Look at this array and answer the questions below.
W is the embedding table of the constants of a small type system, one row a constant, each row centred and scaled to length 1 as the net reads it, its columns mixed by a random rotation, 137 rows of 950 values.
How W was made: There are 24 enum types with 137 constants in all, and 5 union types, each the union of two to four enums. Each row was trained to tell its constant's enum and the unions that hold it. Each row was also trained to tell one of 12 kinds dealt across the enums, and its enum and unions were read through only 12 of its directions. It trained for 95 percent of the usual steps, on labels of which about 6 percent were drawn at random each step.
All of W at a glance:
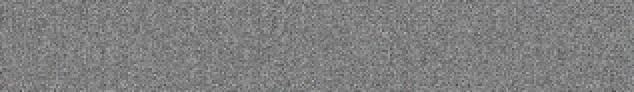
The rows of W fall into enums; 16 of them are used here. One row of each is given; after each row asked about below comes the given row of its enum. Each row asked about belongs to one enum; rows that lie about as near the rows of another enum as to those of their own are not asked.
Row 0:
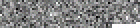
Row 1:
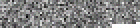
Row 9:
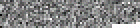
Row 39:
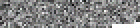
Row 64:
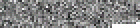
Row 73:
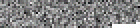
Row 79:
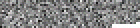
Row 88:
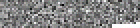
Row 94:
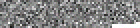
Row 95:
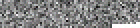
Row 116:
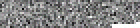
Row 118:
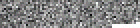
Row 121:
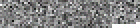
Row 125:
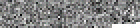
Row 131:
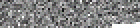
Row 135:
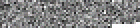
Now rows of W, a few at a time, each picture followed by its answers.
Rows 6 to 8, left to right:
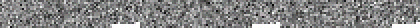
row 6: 125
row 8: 9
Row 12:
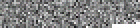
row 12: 88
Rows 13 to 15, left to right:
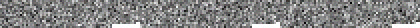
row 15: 94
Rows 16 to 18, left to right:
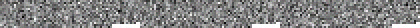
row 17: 0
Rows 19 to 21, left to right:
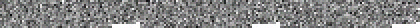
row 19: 116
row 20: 39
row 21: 39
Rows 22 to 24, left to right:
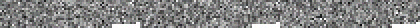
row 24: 95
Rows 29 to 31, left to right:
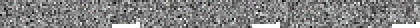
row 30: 95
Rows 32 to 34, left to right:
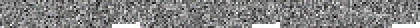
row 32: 125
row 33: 94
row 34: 88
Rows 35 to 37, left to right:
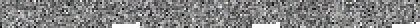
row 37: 0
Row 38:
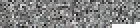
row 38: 94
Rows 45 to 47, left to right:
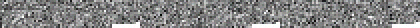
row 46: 125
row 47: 135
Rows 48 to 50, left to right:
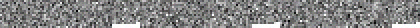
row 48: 9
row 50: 9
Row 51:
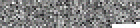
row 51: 95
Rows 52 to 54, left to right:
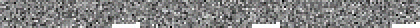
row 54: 95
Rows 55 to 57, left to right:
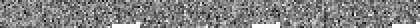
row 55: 73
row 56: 9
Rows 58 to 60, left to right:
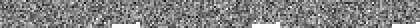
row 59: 125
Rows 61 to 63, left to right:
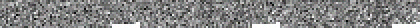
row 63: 116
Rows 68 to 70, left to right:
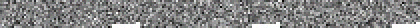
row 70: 95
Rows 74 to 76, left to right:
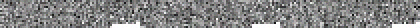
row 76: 116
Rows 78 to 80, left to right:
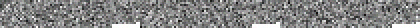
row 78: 116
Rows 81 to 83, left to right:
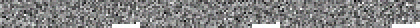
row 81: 73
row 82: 73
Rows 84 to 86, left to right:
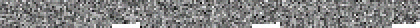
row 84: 39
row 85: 95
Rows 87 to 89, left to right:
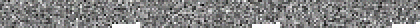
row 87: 39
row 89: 116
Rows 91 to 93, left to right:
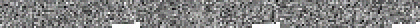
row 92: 0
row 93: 116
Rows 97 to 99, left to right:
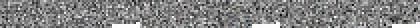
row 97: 1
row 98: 88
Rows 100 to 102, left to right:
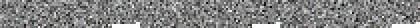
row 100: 135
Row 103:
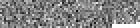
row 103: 9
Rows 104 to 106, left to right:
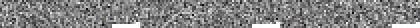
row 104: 0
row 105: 88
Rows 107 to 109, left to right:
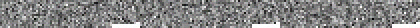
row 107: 125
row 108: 73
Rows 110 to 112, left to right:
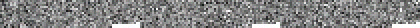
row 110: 39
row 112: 88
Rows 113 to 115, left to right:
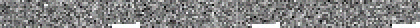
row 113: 135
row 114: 135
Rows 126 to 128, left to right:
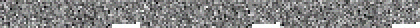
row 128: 1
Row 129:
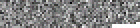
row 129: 79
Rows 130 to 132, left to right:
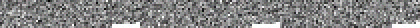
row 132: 88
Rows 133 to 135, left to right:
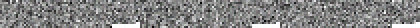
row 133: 39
